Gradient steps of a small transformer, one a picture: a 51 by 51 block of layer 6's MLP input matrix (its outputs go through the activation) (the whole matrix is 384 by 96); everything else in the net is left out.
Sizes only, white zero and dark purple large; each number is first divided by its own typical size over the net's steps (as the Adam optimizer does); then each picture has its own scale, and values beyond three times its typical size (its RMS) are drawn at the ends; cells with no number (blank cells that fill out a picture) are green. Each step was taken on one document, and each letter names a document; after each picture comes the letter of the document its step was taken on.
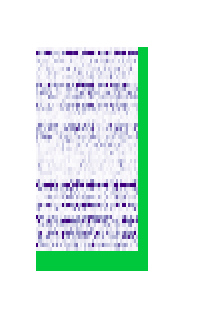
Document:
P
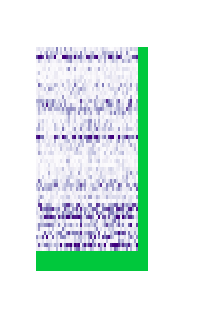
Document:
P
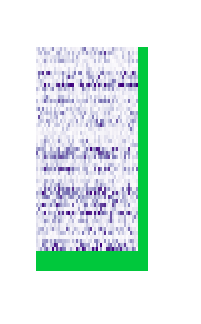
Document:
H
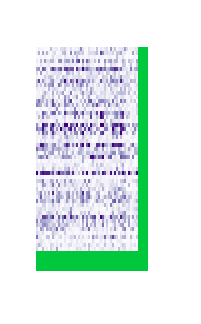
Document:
P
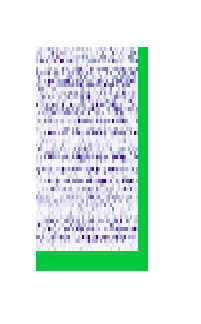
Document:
P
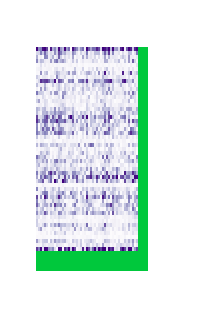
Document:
H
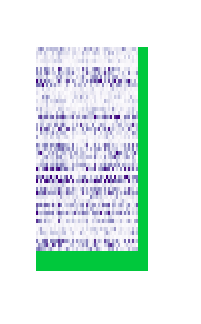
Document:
H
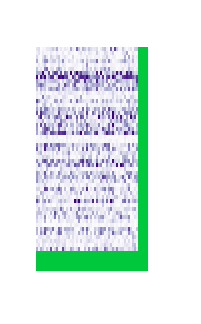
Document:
H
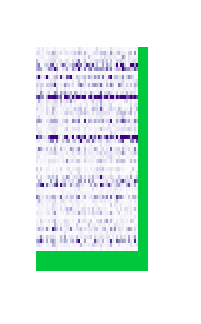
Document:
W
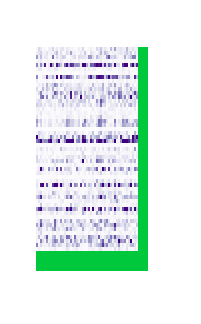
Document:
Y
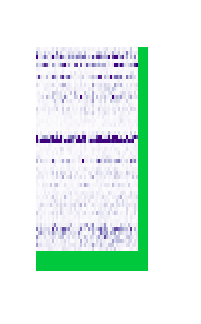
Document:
Y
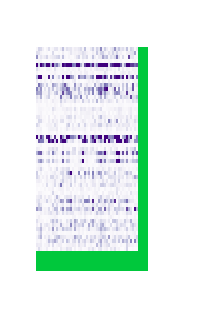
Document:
Y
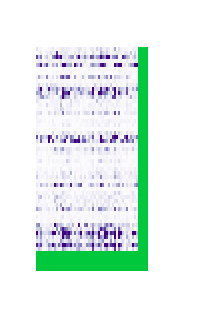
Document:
Y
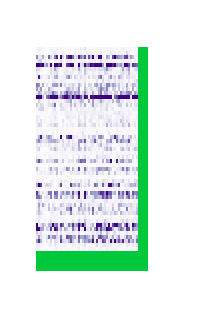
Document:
W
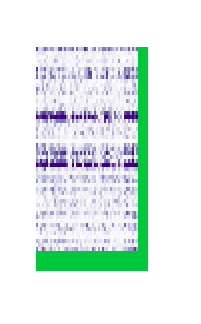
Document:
H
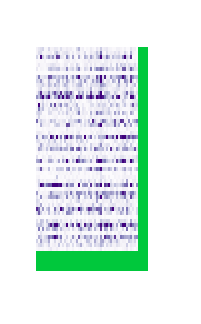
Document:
W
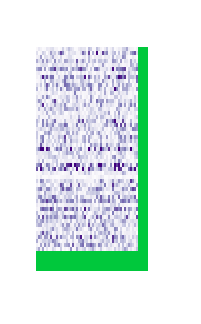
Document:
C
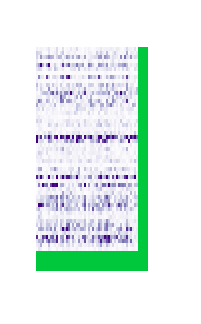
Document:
W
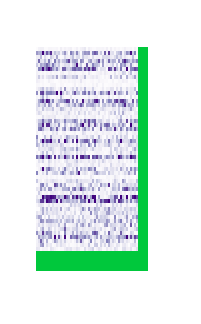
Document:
C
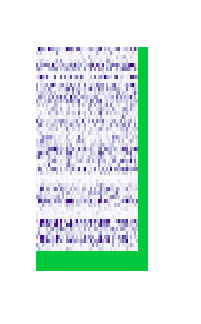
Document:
W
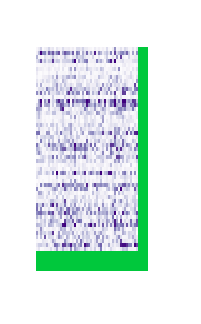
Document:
P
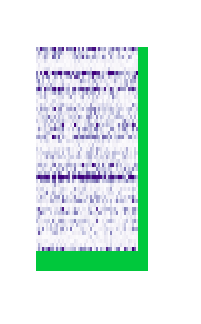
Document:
H
